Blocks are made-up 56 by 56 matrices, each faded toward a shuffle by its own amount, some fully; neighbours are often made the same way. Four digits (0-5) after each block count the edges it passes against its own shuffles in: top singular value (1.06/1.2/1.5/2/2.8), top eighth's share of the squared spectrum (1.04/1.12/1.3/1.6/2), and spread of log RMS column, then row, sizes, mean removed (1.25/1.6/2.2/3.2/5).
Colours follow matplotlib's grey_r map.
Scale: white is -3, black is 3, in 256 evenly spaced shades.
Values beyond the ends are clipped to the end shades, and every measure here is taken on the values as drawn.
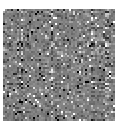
3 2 1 0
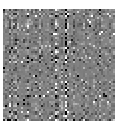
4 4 3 2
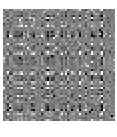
5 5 3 3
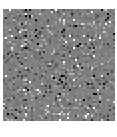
2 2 0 0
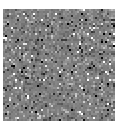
1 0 0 1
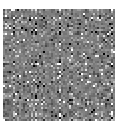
4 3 2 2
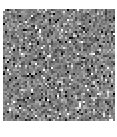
0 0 0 0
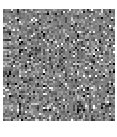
3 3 1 1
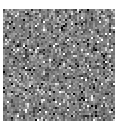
1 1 0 0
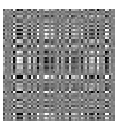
5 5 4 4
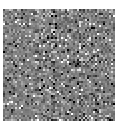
3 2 0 1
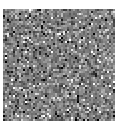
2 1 0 0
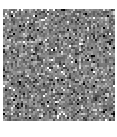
0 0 0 0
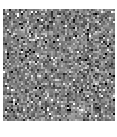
2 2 0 0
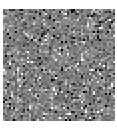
0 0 0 0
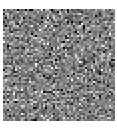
3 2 1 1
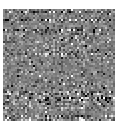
2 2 1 3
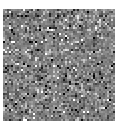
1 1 0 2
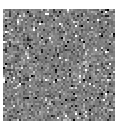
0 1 0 0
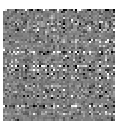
2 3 2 4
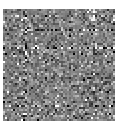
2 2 2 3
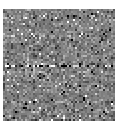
2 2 0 2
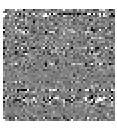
2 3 2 4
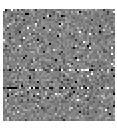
2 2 0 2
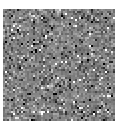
0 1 0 0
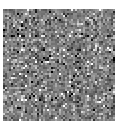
3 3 1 1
